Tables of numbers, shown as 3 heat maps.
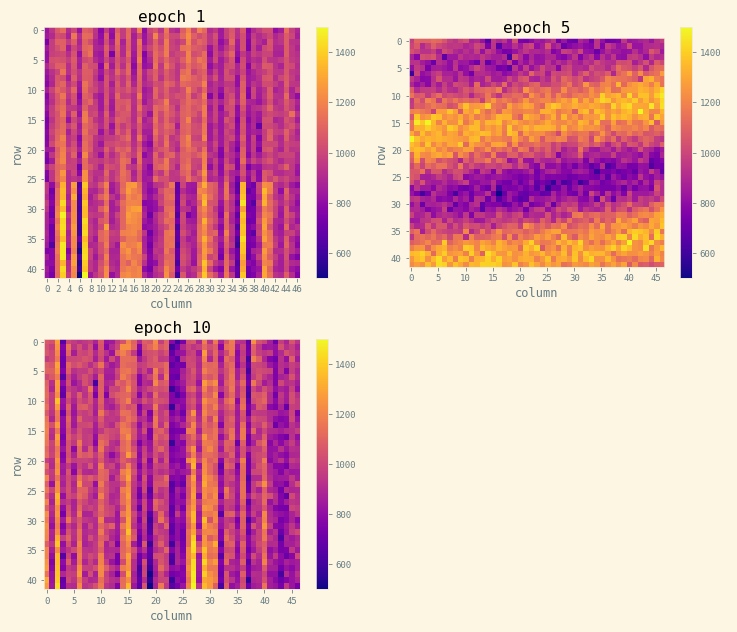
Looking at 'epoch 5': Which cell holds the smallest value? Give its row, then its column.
28, 16
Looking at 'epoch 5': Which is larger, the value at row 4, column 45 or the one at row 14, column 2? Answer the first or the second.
the second
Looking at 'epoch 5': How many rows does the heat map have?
42
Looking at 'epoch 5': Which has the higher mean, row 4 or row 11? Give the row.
11
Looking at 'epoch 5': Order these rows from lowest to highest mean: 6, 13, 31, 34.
31, 6, 34, 13
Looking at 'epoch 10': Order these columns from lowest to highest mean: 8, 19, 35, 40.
19, 35, 8, 40
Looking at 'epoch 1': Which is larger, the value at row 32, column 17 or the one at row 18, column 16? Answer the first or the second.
the first
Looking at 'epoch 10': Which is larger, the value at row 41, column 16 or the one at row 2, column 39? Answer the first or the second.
the second
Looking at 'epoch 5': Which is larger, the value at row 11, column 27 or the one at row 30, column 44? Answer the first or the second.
the first
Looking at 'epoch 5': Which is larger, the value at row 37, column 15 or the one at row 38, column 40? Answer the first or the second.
the second
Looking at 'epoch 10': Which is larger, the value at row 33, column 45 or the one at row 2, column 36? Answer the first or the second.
the second
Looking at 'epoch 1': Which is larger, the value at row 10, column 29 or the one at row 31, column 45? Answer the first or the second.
the first
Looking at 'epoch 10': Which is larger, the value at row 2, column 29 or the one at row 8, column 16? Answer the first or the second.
the first
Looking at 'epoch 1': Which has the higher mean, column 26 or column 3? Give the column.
3
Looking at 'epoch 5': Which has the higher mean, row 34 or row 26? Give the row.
34
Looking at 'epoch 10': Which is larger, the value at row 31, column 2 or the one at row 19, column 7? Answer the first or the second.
the first
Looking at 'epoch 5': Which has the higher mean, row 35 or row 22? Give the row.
35
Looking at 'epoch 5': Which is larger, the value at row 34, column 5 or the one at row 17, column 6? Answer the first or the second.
the second
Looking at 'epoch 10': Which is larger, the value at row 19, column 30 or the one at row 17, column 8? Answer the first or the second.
the first
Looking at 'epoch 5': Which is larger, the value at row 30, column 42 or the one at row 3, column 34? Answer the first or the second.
the first
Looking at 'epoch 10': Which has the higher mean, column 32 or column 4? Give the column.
4
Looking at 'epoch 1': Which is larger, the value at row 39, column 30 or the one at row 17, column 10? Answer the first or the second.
the first
